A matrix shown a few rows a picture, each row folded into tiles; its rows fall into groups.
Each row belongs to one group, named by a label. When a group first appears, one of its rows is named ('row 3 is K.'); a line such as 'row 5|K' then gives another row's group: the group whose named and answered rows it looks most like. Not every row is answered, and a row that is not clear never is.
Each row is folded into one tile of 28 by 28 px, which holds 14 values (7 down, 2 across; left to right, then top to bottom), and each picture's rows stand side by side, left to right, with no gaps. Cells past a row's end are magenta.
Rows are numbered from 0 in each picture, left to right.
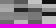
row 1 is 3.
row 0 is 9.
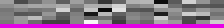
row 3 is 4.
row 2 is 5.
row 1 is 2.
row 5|3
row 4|5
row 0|3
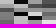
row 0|3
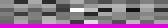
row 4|9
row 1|3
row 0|3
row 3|4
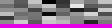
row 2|4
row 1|3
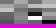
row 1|2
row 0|5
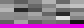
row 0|9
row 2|2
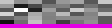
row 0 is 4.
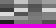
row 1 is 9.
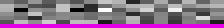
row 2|9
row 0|9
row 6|5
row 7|2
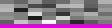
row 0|9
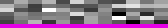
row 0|5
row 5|2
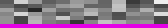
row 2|2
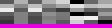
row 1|5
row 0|5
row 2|3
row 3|2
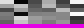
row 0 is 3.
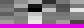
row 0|4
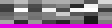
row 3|5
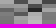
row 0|3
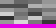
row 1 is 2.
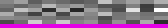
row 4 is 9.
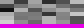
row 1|3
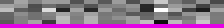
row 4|3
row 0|5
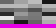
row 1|3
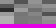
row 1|3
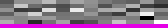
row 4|4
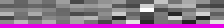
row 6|2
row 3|2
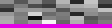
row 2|3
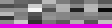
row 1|5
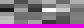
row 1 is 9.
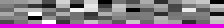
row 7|3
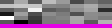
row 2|3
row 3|9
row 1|5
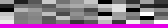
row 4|9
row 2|2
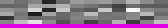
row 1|4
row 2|5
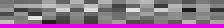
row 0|4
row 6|9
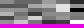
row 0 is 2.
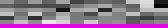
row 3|4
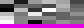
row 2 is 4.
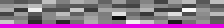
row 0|4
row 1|5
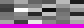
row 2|3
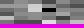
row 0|2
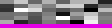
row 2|2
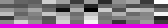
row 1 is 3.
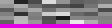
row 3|4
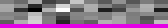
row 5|9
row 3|9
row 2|5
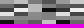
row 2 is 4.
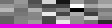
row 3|2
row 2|4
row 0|5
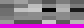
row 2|9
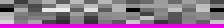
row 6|5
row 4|9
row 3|5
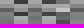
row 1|3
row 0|3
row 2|5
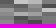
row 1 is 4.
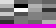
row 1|9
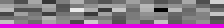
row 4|5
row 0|4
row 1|3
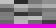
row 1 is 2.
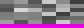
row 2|4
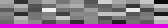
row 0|3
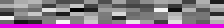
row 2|4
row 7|3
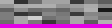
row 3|9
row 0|3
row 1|2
